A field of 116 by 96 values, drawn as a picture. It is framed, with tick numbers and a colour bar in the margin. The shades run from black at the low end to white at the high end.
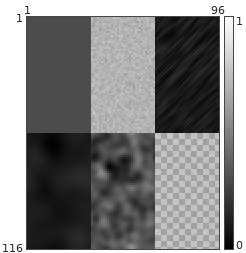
The table splits into 2 rows of 3 panels. Panel 1,1: low, flat. Panel 1,2: high, fine-grained, faint in contrast. Panel 1,3: very low, slanting up to the right, faint in contrast. Panel 2,1: very low, smooth, faint in contrast. Panel 2,2: low, blotchy. Panel 2,3: high, checkered.
